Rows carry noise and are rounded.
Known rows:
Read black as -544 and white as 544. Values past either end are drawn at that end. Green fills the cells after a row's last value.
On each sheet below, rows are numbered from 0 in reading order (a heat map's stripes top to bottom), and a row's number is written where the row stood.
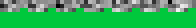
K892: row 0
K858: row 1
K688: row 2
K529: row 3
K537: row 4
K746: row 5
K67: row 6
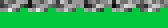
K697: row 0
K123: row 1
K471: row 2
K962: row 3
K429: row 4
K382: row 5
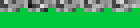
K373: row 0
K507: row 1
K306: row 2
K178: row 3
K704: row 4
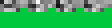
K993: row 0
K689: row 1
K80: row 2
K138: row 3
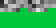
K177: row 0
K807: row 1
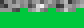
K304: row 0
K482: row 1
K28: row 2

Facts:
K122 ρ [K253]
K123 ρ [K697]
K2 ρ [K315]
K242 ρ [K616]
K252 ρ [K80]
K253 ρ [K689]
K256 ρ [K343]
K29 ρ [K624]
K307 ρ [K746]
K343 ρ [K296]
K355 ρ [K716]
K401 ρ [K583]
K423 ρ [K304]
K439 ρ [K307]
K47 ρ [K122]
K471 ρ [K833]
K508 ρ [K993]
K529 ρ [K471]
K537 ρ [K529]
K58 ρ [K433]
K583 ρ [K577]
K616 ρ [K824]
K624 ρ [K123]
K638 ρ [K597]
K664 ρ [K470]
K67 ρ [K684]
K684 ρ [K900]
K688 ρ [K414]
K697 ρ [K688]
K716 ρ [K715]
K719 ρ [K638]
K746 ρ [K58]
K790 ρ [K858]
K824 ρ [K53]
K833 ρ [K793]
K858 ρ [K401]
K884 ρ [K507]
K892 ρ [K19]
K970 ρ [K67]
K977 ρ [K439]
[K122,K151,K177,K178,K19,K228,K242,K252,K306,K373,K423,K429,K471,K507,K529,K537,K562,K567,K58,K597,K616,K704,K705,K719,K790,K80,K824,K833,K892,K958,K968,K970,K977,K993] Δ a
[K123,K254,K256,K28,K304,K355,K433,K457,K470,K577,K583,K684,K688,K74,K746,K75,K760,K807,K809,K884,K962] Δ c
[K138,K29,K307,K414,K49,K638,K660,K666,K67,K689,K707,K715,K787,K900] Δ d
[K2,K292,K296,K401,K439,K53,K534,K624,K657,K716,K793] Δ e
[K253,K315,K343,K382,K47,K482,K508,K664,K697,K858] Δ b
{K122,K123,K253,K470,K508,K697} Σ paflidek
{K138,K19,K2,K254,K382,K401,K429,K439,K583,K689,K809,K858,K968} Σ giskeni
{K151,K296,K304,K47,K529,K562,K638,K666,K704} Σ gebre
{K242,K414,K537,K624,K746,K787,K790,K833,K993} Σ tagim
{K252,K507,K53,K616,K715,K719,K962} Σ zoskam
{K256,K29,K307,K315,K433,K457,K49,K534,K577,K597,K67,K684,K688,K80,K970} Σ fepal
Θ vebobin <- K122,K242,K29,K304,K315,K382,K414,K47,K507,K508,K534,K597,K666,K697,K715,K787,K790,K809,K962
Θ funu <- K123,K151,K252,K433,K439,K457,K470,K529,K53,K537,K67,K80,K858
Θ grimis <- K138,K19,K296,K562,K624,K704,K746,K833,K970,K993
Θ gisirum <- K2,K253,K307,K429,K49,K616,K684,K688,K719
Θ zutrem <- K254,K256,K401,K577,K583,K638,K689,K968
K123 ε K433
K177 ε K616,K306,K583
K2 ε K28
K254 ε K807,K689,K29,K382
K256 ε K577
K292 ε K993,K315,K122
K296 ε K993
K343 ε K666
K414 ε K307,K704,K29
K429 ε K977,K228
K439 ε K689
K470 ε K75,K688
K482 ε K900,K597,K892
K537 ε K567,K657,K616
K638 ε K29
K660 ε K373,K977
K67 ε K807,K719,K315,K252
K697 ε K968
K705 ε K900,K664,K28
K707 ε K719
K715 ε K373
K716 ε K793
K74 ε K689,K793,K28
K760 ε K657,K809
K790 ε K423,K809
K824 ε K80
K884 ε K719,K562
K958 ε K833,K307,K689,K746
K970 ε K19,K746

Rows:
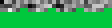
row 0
K122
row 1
K307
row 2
K809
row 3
K660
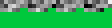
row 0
K343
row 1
K253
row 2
K355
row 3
K616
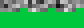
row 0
K666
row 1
K790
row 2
K19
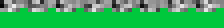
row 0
K970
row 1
K833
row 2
K401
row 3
K664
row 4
K534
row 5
K577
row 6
K958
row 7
K439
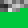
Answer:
K29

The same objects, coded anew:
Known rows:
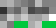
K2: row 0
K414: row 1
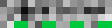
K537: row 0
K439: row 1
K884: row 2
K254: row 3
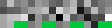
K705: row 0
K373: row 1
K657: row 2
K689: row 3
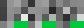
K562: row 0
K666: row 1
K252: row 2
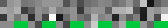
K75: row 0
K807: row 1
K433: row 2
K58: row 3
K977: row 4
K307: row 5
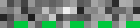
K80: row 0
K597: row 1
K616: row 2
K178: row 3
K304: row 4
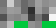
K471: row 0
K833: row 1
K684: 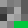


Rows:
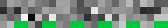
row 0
K638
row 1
K315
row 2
K858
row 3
K719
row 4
K624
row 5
K67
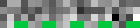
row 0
K47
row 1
K256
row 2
K429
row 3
K716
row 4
K29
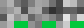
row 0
K138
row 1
K53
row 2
K296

